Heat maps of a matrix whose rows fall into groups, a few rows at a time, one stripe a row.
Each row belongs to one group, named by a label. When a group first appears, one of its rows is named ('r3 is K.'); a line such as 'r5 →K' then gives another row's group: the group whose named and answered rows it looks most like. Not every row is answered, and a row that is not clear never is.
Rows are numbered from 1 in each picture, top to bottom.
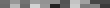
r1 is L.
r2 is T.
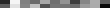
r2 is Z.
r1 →Z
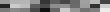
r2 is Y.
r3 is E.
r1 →Z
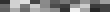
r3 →L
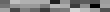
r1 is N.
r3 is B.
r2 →Y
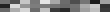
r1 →Y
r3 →Z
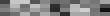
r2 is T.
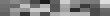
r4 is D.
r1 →E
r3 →N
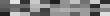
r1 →T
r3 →D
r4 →Y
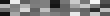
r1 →T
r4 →T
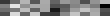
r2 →Z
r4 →T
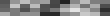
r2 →T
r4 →B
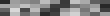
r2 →Z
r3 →T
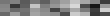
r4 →L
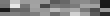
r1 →Z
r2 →Z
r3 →D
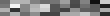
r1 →Y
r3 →N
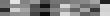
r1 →Z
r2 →E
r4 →E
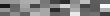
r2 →E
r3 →N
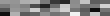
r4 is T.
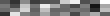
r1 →E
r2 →Y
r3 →Y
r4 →Z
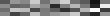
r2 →N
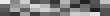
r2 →N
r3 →L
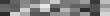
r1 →Y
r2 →N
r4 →Y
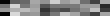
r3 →Z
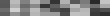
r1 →N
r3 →L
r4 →L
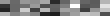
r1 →N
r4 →B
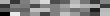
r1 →N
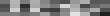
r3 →T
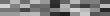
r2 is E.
